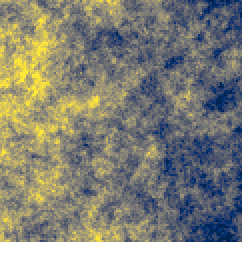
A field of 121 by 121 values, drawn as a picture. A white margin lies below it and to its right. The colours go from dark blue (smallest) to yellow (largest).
Ninth with the lowest average: bottom right. Odd rows or columns: none. Grain: blotchy. Slope: up to the left.
